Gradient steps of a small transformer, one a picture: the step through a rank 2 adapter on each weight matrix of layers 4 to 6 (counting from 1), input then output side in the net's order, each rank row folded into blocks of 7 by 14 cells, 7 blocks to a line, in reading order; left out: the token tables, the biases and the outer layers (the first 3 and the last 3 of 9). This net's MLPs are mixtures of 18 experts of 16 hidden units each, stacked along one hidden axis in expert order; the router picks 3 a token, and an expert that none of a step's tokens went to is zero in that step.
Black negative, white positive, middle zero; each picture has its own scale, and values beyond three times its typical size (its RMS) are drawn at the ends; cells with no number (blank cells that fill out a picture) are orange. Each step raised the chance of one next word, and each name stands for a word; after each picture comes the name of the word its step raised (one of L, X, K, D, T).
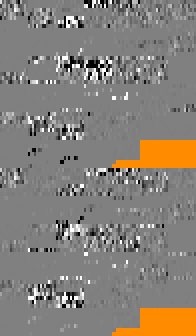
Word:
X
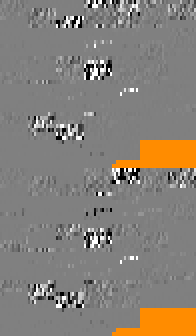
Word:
X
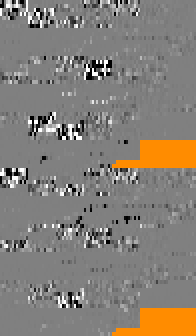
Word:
X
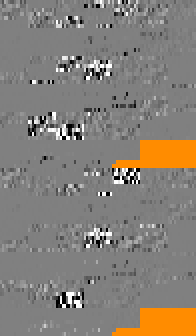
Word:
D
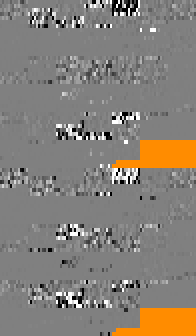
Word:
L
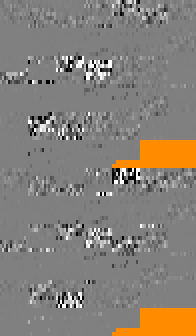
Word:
D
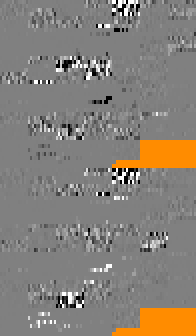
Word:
D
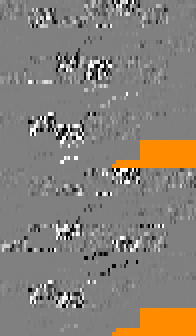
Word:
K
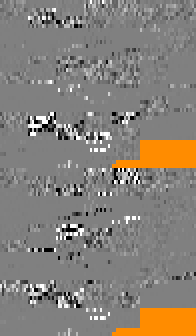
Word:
K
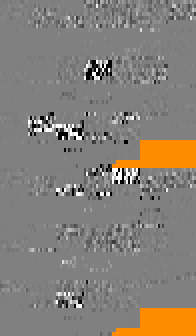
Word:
X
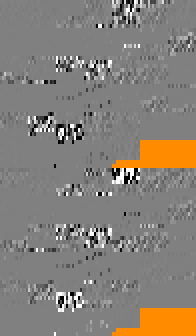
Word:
D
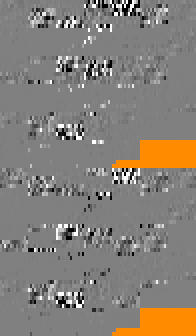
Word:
L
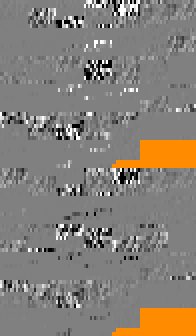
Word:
L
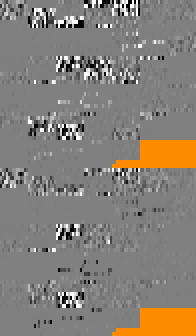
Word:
L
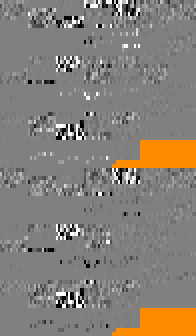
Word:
L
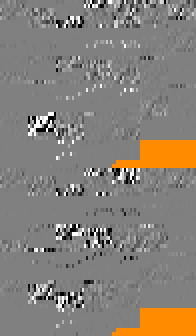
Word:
K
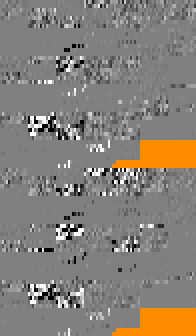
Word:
K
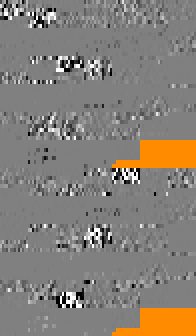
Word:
D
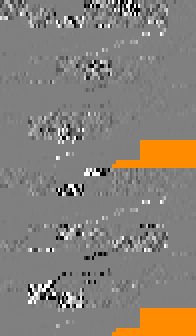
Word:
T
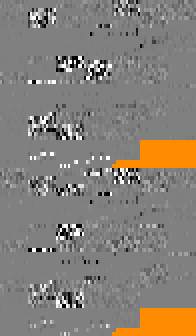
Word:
K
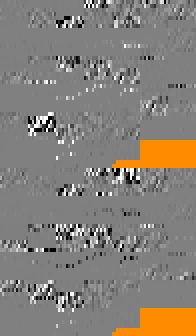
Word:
K
